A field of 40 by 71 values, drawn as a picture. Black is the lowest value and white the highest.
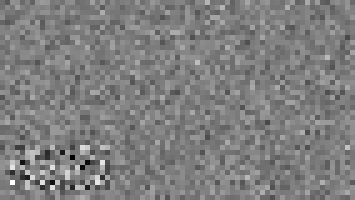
Average level on the scale: 50%. Stripes: none. Histogram: heavy tails on both sides. Roughest part: bottom left. Mirror symmetry: none. Odd patch: rougher, in the bottom left. Slope: none.
